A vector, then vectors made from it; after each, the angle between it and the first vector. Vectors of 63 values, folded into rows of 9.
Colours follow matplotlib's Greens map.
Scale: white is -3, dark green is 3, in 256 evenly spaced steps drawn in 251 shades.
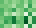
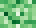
orthogonal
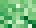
orthogonal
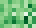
nearly parallel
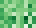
nearly parallel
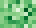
partly aligned
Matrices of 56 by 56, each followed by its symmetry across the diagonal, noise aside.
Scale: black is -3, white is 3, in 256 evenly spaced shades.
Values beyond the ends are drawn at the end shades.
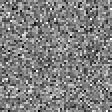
antisymmetric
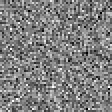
antisymmetric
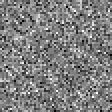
symmetric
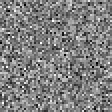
neither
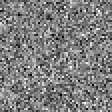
neither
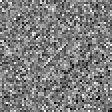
symmetric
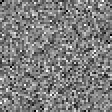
symmetric
